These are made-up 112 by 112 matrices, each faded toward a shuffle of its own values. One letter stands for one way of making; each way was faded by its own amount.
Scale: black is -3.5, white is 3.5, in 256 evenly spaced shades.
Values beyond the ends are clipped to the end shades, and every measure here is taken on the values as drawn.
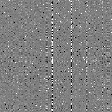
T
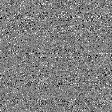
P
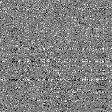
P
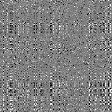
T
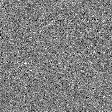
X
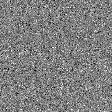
X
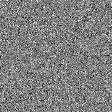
X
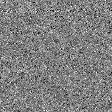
X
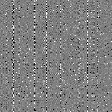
T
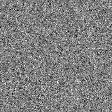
X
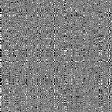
T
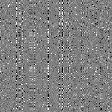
T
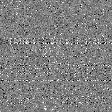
P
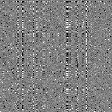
T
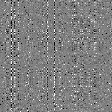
T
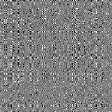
T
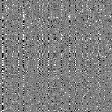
T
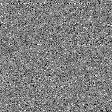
X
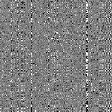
T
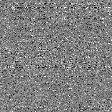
P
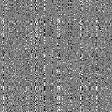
T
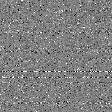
P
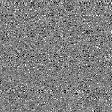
P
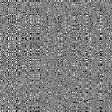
T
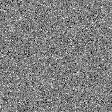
X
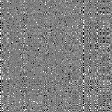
T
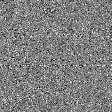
X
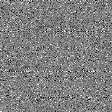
P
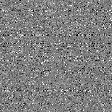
P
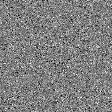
X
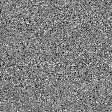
X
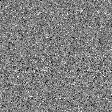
X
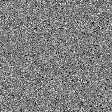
X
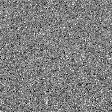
X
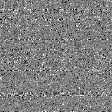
P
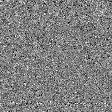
X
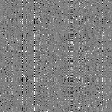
T
